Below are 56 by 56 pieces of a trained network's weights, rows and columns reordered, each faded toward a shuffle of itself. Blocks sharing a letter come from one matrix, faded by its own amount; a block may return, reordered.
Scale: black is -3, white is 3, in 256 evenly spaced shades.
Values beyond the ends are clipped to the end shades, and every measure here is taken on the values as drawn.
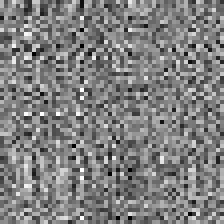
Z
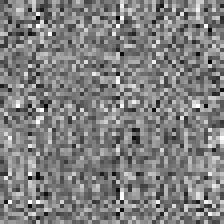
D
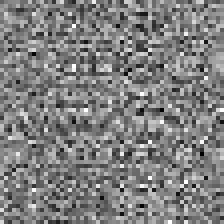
Z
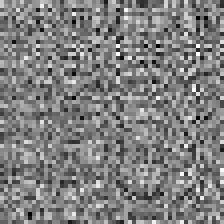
Z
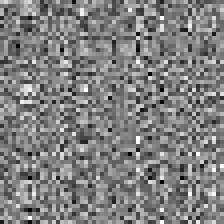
Z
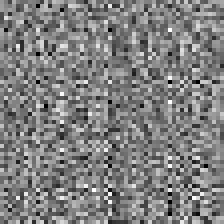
Z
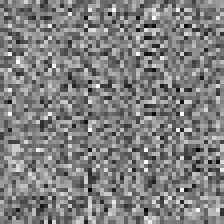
Z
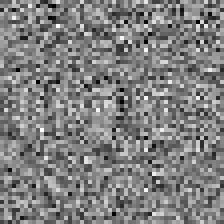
Z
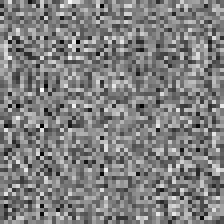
Z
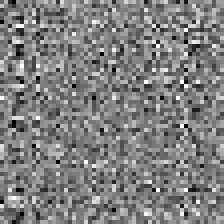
D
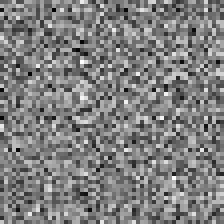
Z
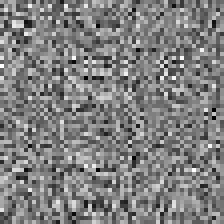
Z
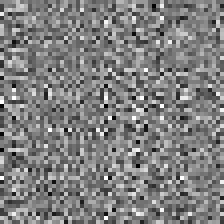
D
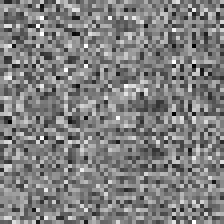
Z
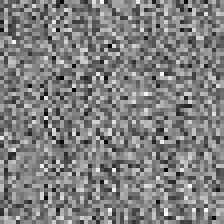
Z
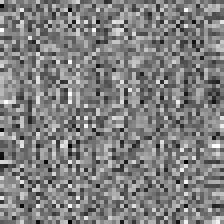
Z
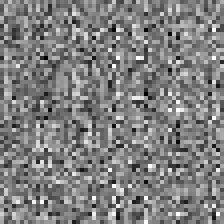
D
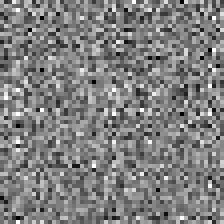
D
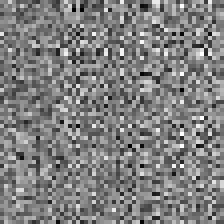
Z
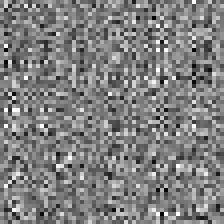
D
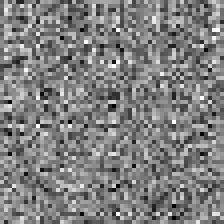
Z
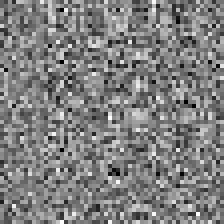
Z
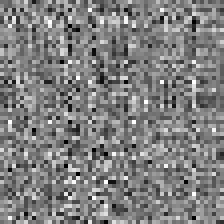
D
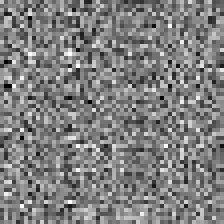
Z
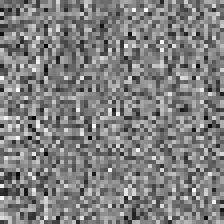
Z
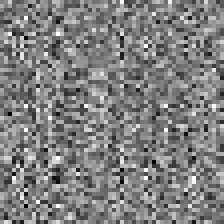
Z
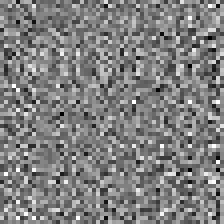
D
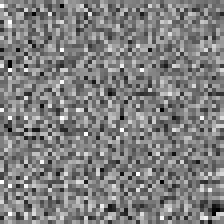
D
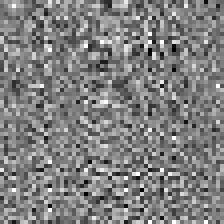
D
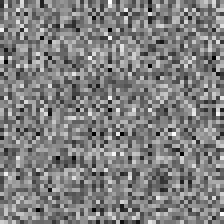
Z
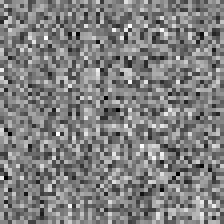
Z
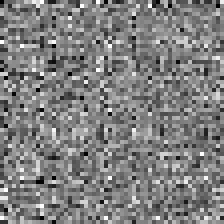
D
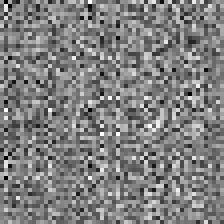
Z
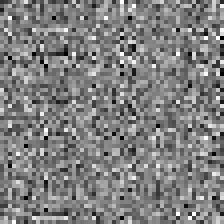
D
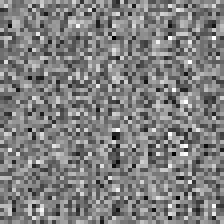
Z
